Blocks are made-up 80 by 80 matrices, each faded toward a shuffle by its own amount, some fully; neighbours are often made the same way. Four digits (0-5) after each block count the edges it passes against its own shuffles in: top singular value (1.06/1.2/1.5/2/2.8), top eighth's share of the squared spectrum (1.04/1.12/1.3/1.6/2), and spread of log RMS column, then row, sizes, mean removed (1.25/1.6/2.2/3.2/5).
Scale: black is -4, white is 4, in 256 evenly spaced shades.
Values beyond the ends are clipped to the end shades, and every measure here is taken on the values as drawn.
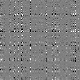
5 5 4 3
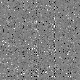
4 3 2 1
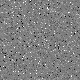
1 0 0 0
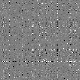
4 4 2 2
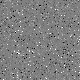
0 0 0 0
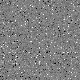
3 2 1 0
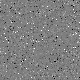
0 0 0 0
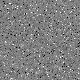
0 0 0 0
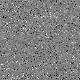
1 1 0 1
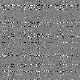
3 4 3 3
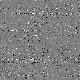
2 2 1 2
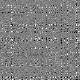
2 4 3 3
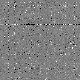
3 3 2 2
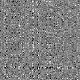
4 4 3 2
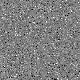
2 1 0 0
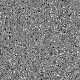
0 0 0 0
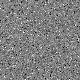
1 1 0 0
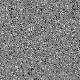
3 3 1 0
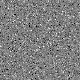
2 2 1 0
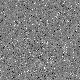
0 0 0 0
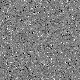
1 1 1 0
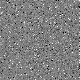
3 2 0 0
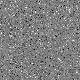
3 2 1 0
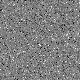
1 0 0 0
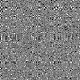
4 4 2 2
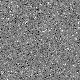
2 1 0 0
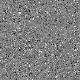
2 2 2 1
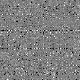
4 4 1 2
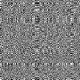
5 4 3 3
